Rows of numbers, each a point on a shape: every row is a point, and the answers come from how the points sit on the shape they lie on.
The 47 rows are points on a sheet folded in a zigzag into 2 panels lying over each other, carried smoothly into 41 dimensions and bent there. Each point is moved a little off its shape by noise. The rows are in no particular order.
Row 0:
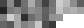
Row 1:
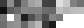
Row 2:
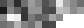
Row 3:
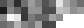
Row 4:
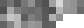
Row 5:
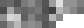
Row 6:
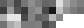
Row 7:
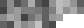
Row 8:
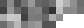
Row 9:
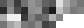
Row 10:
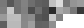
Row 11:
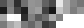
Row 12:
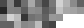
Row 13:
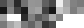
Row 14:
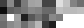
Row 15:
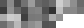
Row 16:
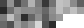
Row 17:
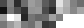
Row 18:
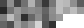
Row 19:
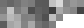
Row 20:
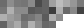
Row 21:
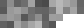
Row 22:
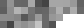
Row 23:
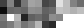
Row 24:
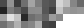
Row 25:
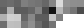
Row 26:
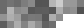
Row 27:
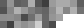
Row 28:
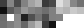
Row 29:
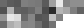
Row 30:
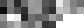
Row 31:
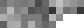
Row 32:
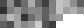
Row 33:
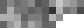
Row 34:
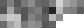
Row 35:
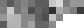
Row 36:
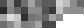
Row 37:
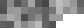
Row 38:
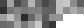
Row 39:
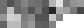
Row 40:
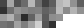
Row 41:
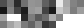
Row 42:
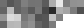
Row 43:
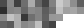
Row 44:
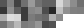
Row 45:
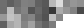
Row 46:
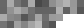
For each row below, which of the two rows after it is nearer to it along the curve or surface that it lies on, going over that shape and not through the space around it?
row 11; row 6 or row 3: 6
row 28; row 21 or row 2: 2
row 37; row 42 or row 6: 42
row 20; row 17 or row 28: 17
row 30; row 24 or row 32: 24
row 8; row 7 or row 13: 13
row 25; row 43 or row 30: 30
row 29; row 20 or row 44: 44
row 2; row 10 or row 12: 12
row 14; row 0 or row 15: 0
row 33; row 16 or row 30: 30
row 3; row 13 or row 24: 13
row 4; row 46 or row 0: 0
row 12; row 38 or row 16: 16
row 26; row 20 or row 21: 21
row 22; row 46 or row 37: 37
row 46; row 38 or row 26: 38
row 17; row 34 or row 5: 34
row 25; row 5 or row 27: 5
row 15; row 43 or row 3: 3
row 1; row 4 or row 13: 13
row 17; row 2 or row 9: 9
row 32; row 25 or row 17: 17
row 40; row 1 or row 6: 1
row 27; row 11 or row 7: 7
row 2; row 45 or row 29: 29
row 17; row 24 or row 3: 24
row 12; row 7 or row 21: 7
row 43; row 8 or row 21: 21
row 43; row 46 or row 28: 28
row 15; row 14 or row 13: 13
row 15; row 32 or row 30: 30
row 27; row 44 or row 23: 23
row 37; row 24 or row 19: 19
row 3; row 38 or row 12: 12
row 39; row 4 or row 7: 4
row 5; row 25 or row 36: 36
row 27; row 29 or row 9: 29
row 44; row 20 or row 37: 20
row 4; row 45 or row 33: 45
